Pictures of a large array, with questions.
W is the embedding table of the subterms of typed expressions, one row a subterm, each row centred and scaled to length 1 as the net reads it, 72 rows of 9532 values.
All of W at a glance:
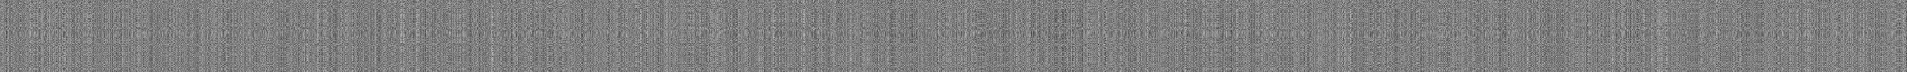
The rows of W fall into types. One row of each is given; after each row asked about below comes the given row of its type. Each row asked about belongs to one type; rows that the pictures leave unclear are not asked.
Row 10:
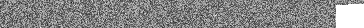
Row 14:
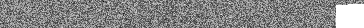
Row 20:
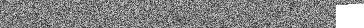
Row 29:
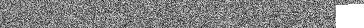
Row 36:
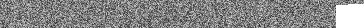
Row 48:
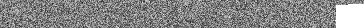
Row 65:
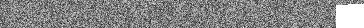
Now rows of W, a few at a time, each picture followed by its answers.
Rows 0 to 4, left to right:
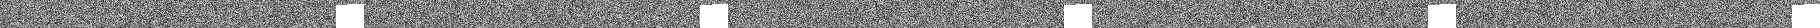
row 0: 29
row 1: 65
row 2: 65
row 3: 14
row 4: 10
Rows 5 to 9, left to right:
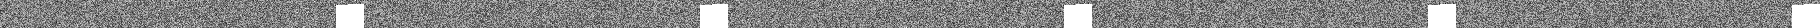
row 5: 20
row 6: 48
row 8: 10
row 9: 14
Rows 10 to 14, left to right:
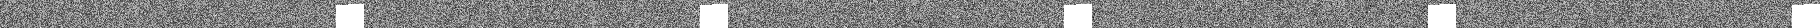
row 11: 36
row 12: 48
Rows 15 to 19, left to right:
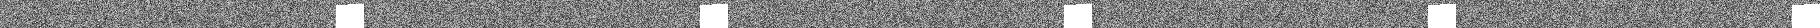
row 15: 20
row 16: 14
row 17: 20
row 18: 36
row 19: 65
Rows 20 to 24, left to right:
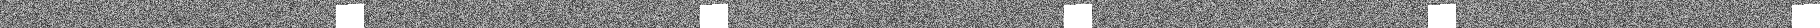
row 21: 65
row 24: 14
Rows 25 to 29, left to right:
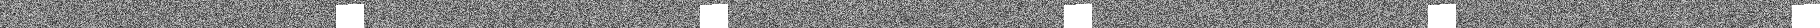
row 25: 14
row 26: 36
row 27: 20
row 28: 20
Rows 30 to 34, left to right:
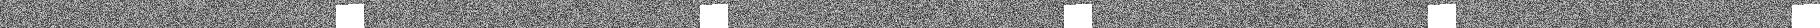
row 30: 10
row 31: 10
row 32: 14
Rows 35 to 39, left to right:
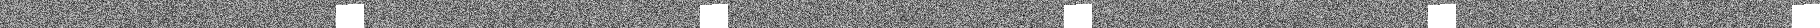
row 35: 14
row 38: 48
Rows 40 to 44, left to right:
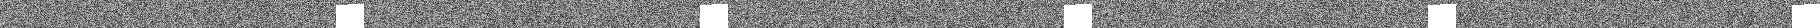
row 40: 20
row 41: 14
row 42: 20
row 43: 48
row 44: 29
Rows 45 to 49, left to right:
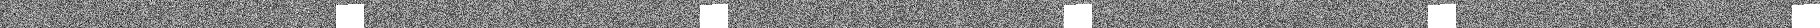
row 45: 65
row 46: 10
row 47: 36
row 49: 14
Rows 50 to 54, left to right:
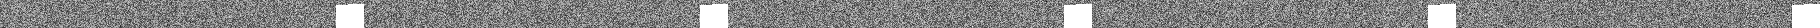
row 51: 10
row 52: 20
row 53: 65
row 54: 14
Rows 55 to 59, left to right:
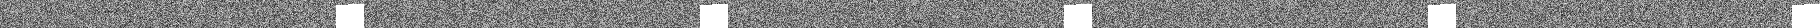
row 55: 29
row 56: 10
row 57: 48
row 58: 10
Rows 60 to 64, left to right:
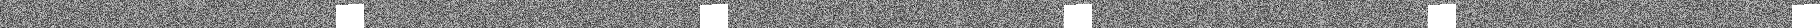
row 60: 10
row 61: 20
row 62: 36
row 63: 36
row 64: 48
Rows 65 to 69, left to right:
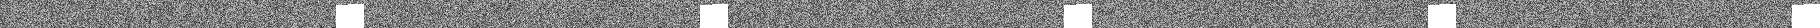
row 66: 48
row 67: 10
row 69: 14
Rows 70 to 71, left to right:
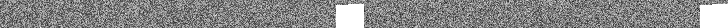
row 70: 10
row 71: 48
